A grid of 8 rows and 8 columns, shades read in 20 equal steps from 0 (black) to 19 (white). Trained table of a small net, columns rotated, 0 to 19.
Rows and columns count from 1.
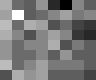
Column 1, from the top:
13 12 14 13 11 11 14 6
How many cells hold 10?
10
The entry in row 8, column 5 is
7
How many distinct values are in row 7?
6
